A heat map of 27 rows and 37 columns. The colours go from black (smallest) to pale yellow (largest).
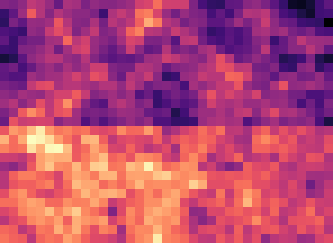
Seam: horizontal, 50% of the way down, the bottom part higher. Ninth with the lowest average: top right. Grain: blotchy.
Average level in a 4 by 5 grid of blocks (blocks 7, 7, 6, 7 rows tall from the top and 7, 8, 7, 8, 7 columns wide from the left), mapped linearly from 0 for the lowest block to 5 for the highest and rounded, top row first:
12210 | 22121 | 55433 | 45543
